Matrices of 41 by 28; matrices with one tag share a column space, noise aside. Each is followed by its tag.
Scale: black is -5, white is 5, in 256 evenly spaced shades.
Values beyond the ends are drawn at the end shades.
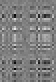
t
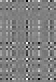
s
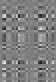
t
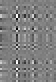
t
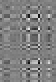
t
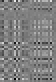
s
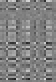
s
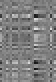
t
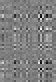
t
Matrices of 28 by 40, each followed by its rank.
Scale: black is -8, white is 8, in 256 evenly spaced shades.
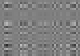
one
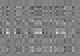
two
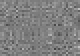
five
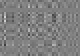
two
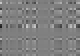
one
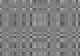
one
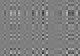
one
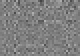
five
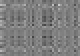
two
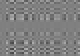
one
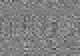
five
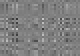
two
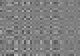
two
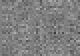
five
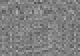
five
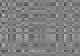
two
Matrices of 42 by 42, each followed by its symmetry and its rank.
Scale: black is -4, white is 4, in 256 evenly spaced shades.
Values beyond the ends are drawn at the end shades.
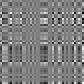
neither, rank one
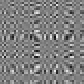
antisymmetric, rank two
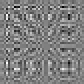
antisymmetric, rank two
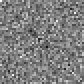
symmetric, full rank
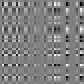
neither, rank one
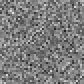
symmetric, full rank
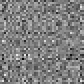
neither, rank five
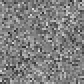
antisymmetric, full rank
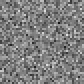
antisymmetric, full rank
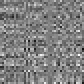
neither, rank five
